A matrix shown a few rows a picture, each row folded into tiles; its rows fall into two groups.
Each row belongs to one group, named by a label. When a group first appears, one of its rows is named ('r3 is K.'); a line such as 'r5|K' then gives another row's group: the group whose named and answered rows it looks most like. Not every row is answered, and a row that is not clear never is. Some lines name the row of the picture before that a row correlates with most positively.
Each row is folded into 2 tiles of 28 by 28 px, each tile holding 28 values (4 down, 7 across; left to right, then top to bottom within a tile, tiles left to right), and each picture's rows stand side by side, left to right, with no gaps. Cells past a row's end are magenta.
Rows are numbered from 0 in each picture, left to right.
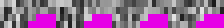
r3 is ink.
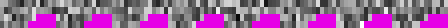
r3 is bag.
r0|ink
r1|ink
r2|ink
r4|ink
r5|ink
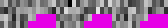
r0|ink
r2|ink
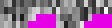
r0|ink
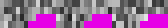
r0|ink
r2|ink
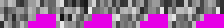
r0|ink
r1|ink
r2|bag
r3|bag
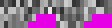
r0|bag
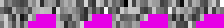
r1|bag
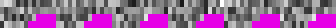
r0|ink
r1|bag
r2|ink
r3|bag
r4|ink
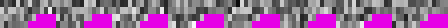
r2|bag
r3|bag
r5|ink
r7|ink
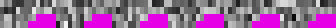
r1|ink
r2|ink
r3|ink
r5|ink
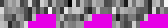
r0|bag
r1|bag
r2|bag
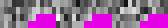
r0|ink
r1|ink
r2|bag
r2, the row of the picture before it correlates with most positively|1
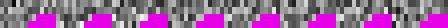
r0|bag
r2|ink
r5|bag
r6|bag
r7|ink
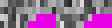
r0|ink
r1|bag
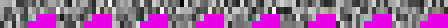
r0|ink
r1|bag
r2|bag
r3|bag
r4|bag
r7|ink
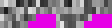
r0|ink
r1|bag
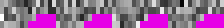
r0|ink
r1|bag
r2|bag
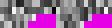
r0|ink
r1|bag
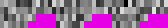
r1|ink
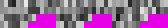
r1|bag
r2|ink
